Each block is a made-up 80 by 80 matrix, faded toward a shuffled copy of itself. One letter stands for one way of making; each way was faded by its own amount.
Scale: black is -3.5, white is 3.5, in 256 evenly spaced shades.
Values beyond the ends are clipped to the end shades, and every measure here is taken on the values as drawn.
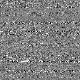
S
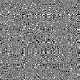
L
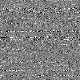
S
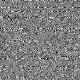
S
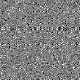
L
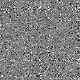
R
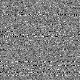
S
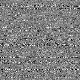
S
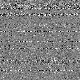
S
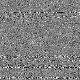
S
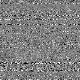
S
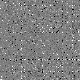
R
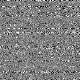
S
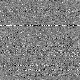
S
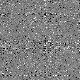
R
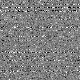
S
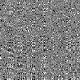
L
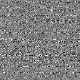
S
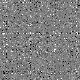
R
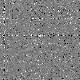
R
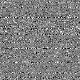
S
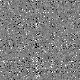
R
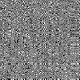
L
